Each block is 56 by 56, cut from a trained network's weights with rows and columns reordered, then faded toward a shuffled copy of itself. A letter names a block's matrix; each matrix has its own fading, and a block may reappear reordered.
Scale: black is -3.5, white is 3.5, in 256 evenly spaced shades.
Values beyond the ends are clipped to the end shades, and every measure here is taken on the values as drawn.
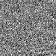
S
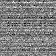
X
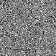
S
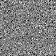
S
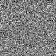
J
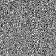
S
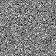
S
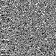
S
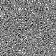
S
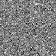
S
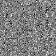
S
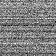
X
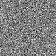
S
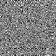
J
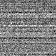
X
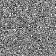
J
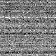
X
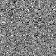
J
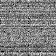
X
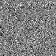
J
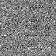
J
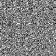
J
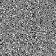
S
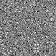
S
